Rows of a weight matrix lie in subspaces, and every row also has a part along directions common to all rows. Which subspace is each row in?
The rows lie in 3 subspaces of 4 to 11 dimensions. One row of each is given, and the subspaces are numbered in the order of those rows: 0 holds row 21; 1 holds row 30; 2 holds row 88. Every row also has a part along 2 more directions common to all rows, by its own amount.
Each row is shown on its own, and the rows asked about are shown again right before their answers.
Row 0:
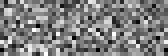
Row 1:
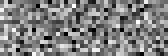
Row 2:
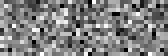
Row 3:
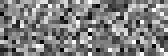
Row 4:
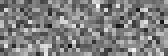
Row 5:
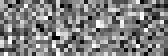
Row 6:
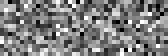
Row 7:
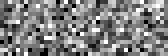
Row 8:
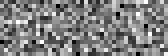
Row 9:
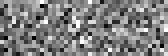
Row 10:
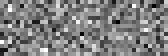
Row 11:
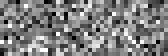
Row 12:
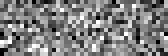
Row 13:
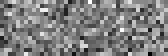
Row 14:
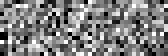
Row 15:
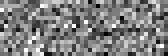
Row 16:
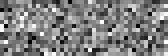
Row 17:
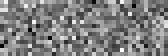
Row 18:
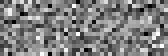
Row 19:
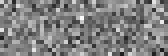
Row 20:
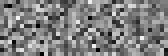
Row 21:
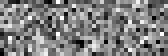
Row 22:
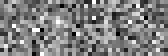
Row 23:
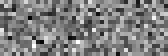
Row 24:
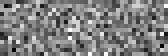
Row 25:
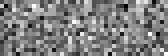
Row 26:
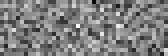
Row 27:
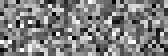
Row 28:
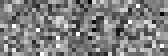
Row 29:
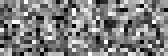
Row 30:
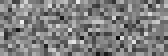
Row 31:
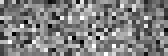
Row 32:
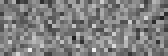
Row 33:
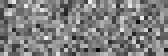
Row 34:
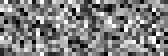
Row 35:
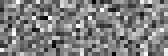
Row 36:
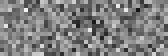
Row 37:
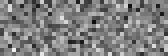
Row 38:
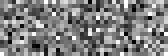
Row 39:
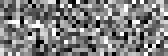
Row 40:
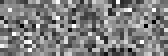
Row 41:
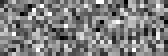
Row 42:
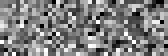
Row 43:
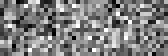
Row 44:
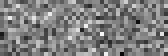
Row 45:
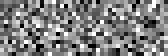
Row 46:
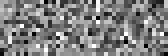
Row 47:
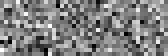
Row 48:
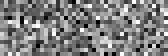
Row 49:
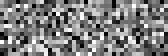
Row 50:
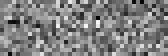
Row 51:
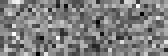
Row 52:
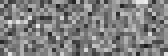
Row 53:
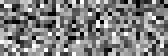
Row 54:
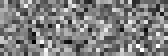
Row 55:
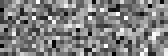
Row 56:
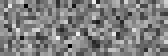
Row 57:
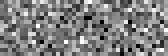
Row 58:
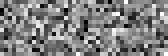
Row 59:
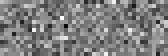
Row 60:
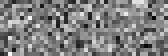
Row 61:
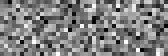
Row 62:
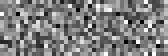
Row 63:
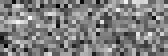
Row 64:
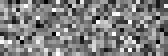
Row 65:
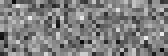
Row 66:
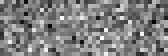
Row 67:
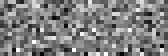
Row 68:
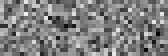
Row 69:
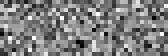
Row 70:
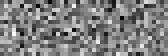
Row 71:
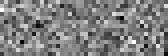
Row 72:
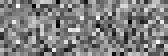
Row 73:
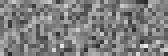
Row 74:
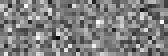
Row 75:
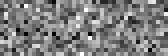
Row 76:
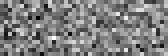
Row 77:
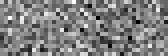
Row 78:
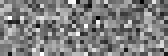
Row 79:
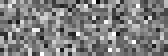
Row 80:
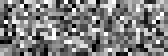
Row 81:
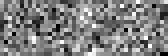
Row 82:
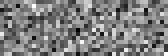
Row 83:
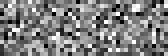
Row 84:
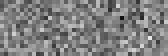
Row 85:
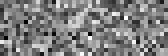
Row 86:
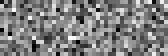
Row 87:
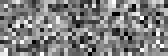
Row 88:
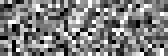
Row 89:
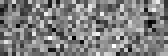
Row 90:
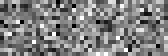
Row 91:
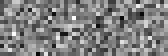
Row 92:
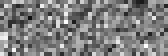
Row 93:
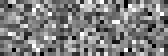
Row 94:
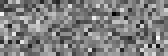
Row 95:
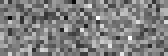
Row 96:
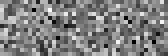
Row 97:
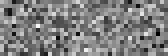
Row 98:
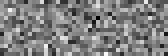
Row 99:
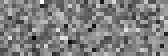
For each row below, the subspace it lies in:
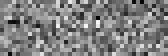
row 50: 0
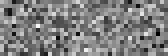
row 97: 2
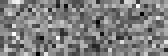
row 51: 2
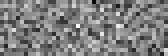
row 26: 2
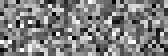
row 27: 2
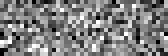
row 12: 1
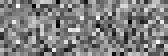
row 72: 0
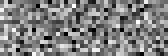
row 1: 2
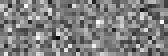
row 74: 2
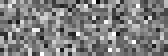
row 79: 2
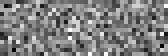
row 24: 0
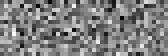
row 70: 2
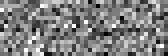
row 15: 1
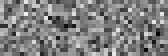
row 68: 2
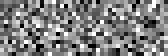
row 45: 1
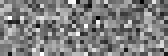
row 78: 0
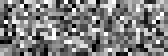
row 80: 2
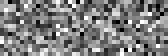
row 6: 1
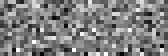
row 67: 1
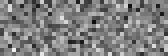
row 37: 1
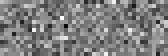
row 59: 1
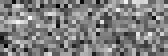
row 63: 0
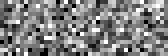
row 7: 1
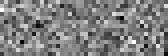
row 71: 1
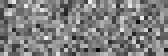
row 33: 2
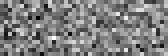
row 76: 2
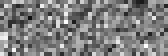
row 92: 0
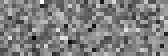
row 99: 1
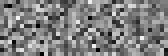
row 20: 2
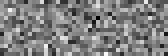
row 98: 1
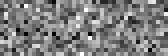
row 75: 2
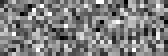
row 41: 1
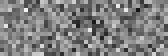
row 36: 1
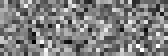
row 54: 1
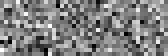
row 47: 2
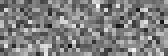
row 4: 2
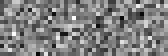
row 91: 2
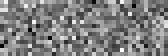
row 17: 1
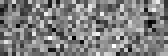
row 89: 1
